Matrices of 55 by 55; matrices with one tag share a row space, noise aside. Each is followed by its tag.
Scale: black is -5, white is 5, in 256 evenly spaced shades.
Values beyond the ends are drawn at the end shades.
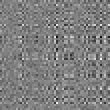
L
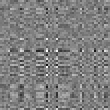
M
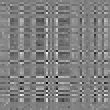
M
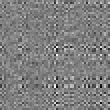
L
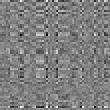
M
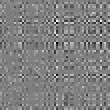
L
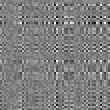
L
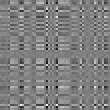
M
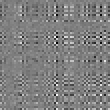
L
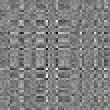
M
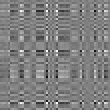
M
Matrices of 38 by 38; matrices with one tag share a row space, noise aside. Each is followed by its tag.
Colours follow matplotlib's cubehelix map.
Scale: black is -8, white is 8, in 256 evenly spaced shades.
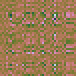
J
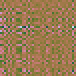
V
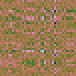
J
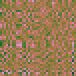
V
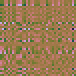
V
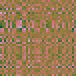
V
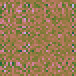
V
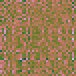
V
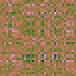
J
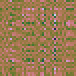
J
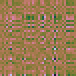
J
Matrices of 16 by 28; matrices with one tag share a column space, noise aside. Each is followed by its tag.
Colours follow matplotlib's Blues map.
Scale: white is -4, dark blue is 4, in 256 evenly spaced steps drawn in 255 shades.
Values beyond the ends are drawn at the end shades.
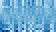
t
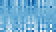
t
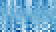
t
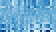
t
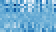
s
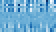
s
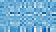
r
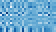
r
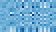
r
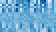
s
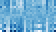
t
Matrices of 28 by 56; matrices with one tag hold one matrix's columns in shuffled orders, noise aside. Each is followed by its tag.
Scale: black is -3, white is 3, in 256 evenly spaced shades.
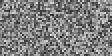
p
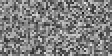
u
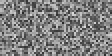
p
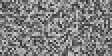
p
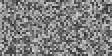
u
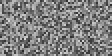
u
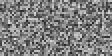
p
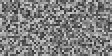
p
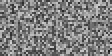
u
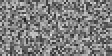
u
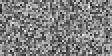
u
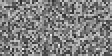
u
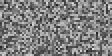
u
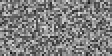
p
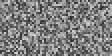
u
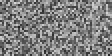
u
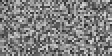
u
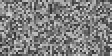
u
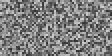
p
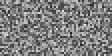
p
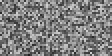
u
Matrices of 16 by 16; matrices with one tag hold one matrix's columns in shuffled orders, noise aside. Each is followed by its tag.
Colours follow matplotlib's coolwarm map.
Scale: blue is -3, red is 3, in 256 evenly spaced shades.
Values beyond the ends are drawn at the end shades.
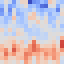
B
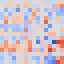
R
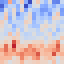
B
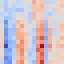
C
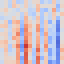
C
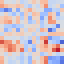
R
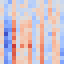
C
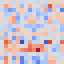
R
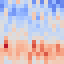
B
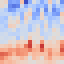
B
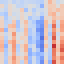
C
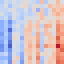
C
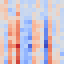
C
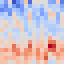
B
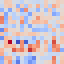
R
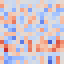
R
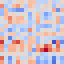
R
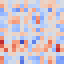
R
